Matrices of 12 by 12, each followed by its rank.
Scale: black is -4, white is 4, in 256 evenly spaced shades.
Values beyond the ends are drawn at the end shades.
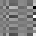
one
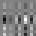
one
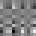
one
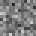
full rank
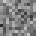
full rank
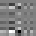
one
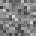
full rank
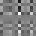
one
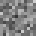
full rank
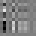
one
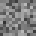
full rank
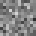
full rank
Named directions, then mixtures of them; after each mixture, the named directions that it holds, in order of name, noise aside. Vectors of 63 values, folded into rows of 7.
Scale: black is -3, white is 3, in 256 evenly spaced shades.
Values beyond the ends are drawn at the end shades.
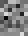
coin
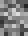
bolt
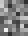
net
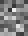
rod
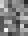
net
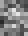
bolt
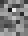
coin, rod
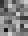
net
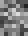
bolt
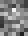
bolt, rod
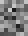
rod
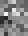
bolt, coin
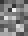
rod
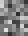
net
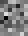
coin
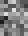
bolt, coin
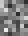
net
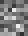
rod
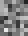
coin, net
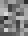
coin, net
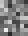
net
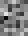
coin, net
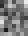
bolt, net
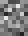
coin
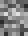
bolt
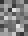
rod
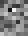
coin, rod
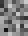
net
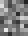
net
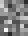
net
